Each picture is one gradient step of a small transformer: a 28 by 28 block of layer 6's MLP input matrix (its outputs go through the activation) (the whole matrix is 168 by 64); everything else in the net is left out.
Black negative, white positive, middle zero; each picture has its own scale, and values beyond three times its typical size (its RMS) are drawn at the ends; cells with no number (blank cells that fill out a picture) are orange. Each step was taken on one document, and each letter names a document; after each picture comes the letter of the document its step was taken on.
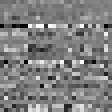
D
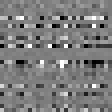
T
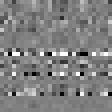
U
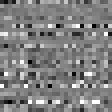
D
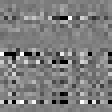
U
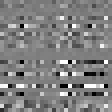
T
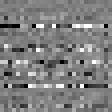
D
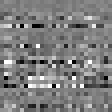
D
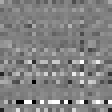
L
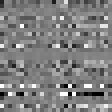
T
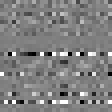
U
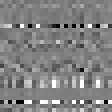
L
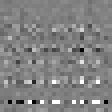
L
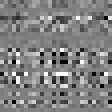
U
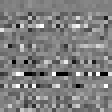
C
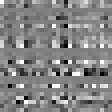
T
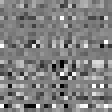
T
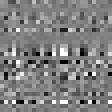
U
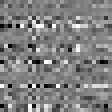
C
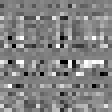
T
